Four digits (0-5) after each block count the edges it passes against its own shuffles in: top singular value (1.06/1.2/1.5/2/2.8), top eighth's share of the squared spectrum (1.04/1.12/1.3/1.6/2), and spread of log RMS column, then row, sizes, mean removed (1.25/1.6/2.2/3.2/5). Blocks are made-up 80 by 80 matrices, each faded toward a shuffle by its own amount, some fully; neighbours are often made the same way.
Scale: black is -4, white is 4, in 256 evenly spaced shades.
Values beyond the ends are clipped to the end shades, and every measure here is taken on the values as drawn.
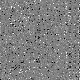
3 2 1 1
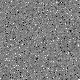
2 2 0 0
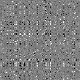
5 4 3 2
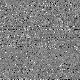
2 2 0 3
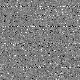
2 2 0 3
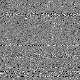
2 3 0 3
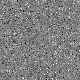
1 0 0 0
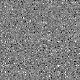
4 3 1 2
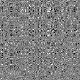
4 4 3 3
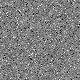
2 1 0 0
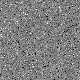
1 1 0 0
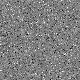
0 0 0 0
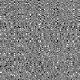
4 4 3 2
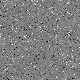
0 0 0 0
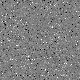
0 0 0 0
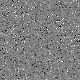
0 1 1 0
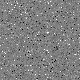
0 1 0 0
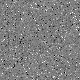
0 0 0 0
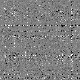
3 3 2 3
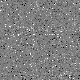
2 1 0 1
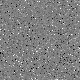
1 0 0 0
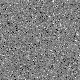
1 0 0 0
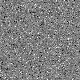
1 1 0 0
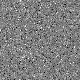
2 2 0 0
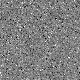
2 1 0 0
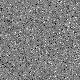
0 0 0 0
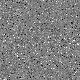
2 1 0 0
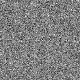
2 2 0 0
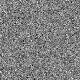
2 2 0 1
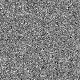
2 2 0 0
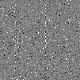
3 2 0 0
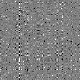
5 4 3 2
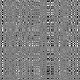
5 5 4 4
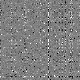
4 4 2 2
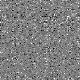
3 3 2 2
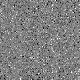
3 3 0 1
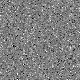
2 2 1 0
